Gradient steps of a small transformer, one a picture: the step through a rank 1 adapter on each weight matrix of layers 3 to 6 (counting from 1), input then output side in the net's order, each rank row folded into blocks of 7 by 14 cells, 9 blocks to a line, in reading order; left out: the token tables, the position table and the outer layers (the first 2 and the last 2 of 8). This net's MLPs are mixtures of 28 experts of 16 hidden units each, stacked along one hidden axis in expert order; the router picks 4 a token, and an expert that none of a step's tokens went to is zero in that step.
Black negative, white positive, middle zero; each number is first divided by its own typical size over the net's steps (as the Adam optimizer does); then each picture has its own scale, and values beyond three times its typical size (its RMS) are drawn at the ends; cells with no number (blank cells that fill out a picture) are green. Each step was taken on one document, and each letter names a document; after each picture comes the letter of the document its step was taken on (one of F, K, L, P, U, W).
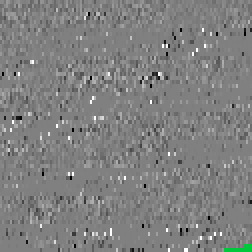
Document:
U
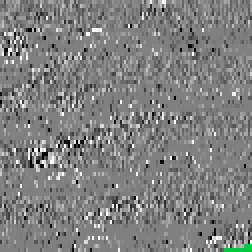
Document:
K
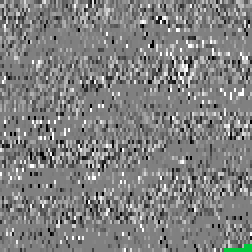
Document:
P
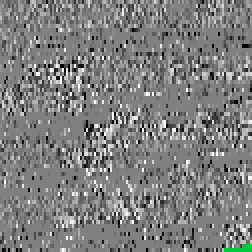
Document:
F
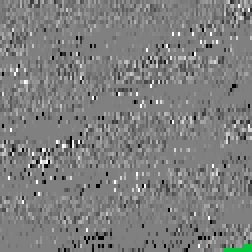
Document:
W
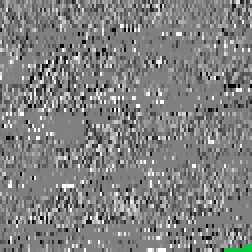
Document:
F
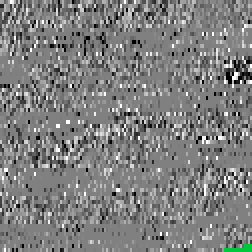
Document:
F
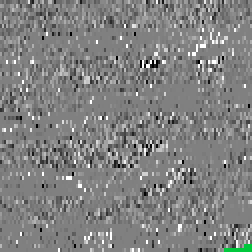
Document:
U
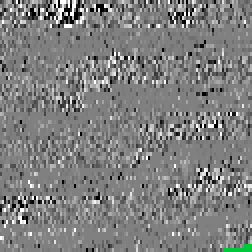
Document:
P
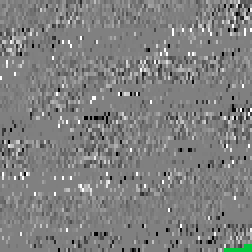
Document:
W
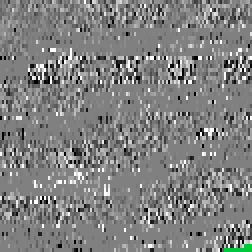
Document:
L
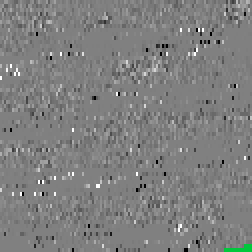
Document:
W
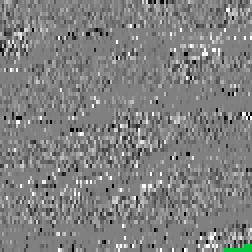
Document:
K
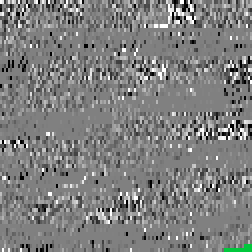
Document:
F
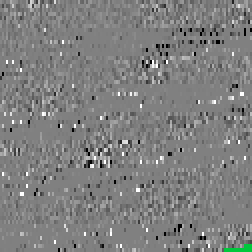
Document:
W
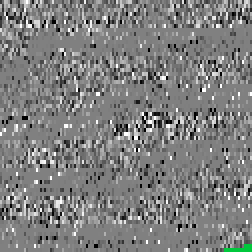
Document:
P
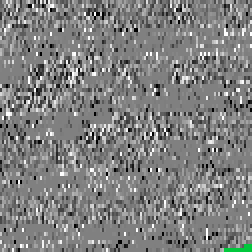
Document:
F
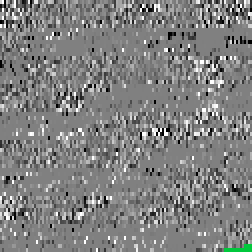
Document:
L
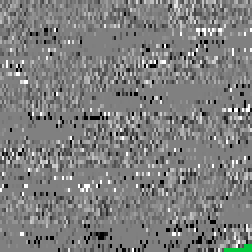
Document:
W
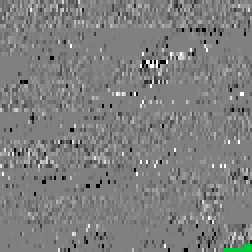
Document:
W
